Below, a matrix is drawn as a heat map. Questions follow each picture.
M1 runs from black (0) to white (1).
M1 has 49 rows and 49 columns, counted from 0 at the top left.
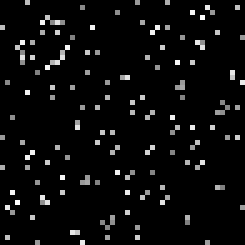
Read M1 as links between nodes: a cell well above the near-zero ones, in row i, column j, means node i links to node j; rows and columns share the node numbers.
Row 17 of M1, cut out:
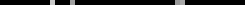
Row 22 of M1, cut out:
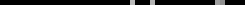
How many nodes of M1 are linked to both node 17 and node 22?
0
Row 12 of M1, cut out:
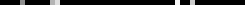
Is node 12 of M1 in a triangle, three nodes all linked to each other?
yes
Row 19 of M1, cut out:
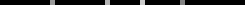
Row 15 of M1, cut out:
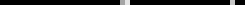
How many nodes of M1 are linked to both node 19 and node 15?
0
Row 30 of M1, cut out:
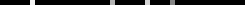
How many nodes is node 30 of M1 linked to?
4
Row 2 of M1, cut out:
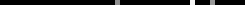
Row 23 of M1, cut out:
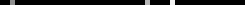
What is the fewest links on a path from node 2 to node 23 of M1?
1
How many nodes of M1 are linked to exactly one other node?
2
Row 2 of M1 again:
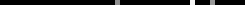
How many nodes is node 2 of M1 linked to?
3
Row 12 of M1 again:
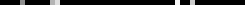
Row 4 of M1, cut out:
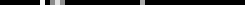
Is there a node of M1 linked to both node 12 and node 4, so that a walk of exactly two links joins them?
yes
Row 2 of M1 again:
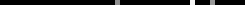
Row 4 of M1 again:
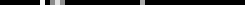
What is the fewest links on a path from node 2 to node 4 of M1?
3
